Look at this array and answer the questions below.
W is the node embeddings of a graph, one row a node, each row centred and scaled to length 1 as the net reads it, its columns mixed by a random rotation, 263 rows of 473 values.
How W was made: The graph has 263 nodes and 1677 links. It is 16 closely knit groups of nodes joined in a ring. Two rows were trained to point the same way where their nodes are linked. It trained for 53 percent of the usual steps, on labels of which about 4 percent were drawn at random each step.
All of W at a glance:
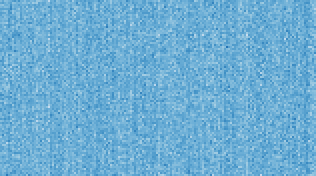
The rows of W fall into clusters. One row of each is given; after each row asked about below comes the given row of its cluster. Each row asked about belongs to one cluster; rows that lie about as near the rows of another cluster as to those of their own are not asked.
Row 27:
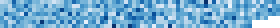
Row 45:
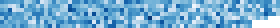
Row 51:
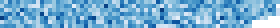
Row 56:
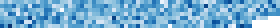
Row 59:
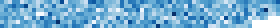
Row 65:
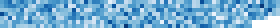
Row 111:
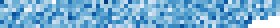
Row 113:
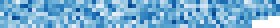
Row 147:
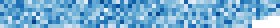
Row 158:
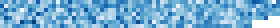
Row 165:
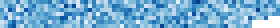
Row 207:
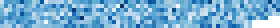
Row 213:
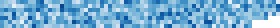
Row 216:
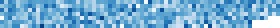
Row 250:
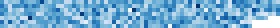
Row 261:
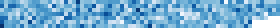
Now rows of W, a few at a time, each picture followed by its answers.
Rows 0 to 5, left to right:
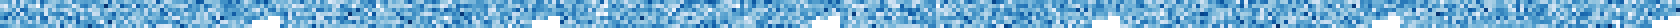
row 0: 51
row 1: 213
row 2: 207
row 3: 213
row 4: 147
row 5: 158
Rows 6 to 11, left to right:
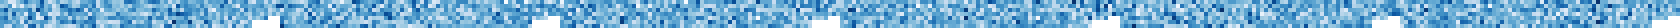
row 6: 213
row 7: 261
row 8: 165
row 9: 165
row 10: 56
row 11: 165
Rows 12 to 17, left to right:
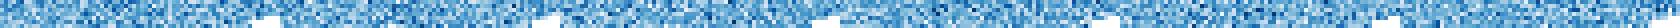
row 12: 147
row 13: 147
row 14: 113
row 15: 250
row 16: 27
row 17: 165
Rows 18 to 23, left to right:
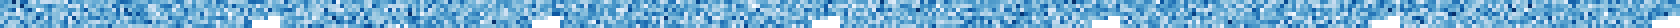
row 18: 158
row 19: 56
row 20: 45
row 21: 213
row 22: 65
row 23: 113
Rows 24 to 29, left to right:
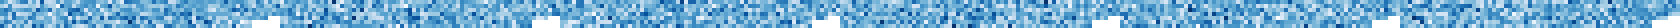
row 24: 213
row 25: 56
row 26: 147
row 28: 45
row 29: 113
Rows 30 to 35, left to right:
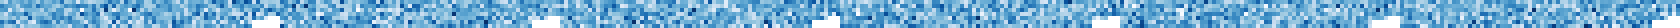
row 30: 250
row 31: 59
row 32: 216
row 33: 56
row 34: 45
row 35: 216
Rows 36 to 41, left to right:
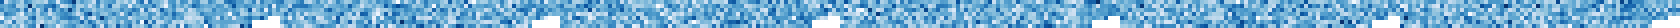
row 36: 216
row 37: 147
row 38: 113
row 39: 158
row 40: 147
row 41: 51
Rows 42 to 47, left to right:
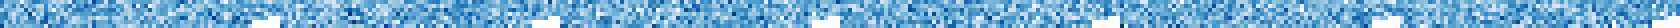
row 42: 261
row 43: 213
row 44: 59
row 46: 261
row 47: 216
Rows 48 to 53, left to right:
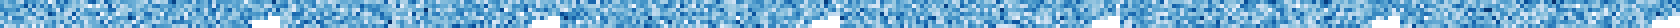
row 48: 113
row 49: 111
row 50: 51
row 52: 207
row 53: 207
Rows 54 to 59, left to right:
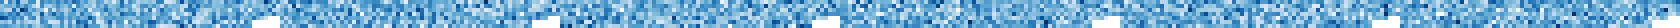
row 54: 51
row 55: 27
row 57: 59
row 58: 45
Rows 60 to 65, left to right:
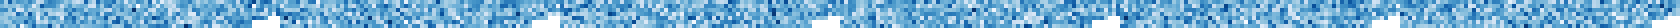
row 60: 216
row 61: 51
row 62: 113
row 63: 216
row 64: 51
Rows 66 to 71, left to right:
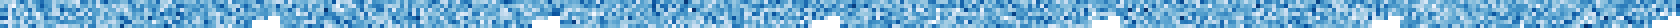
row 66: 213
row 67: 56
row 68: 250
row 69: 59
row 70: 165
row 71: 216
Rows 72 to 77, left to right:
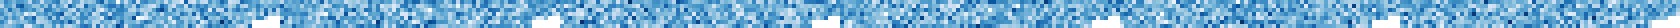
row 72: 147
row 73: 207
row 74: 158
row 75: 207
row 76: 147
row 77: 65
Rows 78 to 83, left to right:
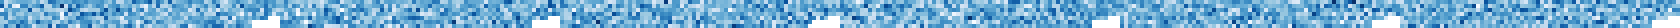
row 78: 45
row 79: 56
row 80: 111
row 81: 113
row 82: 250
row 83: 165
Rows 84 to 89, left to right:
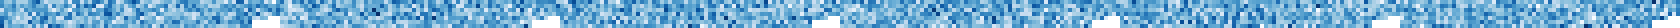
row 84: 261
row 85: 250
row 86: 27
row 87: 250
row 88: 27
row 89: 216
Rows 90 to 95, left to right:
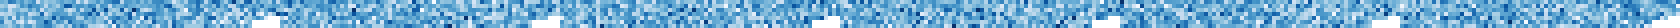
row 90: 250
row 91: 65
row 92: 216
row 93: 27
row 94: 45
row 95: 51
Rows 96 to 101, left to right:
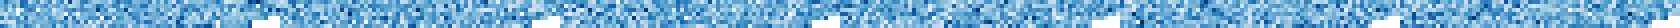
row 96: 158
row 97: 27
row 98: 158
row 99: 65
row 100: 111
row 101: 111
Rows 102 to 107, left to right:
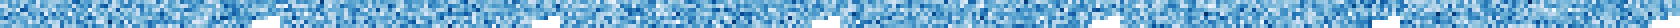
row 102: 51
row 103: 213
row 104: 213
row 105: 111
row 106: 216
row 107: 111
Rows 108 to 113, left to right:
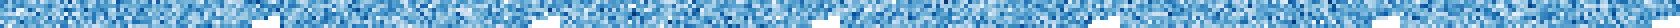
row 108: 158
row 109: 261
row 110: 65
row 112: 113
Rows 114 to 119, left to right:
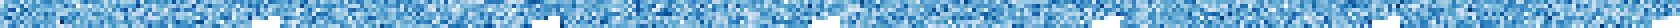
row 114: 165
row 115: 158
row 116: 261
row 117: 250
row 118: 216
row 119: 45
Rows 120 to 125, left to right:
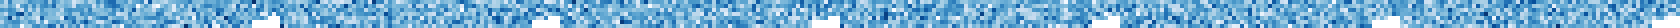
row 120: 216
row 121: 261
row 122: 165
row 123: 261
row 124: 56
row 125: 147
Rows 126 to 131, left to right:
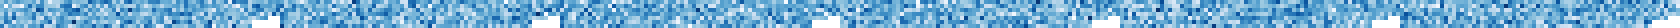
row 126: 213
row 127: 261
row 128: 261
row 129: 165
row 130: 213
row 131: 51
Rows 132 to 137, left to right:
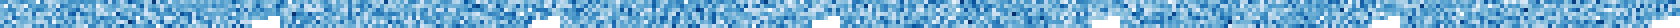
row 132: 213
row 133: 111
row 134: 27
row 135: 59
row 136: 111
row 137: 165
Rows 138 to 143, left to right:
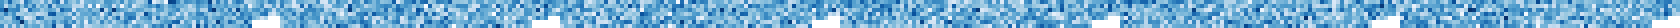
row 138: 113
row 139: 45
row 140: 147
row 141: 65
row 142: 65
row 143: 45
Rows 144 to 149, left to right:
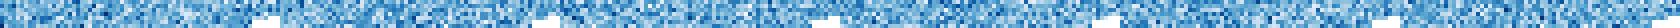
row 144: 261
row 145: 147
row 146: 113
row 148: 45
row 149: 27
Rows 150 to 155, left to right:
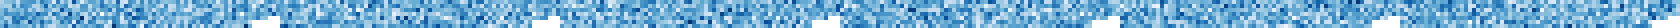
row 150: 27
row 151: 59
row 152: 213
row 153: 45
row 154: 51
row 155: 65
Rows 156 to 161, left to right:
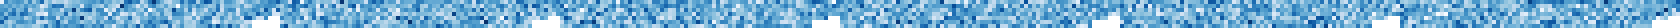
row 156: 207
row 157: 59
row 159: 147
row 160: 59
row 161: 207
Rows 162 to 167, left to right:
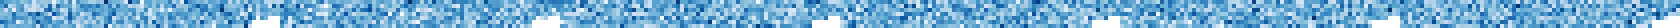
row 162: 111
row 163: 207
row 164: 158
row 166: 65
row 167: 147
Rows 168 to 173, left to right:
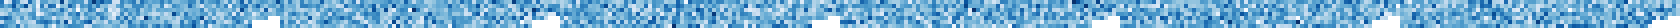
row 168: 59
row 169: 250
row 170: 27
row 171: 250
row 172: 51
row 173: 111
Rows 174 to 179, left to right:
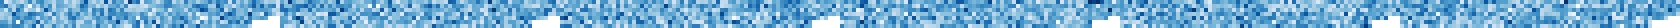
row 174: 111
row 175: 113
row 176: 51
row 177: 158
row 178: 158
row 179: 65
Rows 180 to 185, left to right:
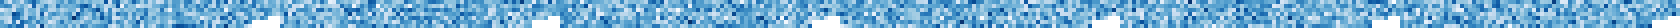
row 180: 111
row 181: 213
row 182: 59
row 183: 147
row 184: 158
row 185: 56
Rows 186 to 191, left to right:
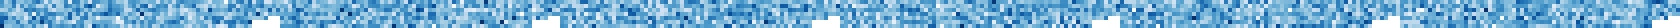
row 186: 261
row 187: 27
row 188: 213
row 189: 213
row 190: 111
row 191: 158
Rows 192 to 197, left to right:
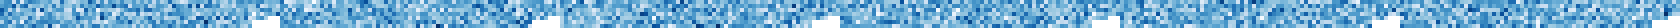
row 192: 59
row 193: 111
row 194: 147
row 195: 59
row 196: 147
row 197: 45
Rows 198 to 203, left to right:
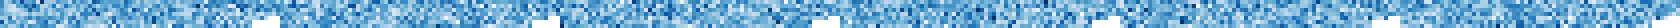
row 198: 250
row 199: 59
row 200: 261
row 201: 27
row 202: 165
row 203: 147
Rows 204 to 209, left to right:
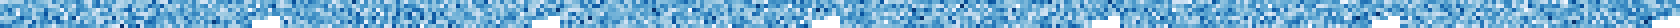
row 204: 56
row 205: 27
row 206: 250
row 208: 261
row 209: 113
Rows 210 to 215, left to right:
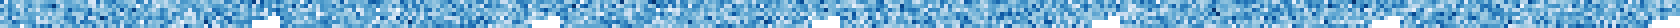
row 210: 216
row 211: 59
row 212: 59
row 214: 250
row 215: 111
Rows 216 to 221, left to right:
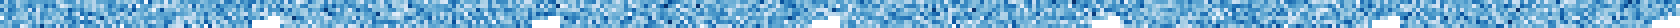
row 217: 113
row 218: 51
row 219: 250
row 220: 147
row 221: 51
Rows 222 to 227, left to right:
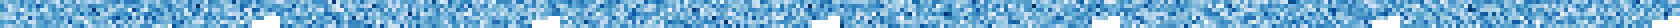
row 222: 250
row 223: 56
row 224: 65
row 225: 261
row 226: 113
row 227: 45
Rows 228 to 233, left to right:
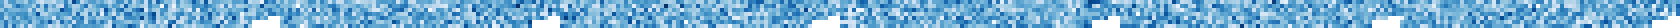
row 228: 27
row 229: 216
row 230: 51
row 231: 158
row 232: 56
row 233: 216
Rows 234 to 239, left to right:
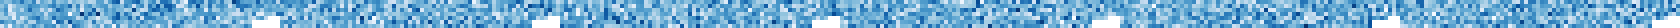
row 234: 250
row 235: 65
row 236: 56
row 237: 165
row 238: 216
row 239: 147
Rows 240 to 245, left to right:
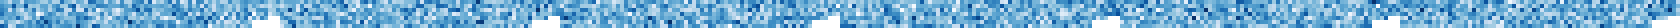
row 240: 59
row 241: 165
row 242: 51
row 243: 56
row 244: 158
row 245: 65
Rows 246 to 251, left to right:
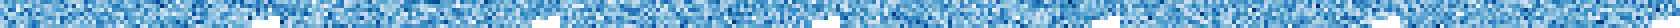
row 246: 165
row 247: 207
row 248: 213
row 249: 51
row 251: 165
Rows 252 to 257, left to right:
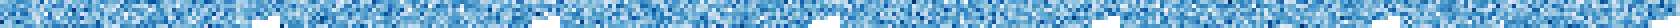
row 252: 207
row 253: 261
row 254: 111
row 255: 27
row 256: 51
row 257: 65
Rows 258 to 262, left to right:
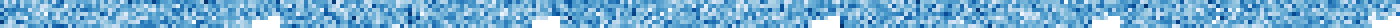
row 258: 207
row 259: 56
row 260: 65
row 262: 59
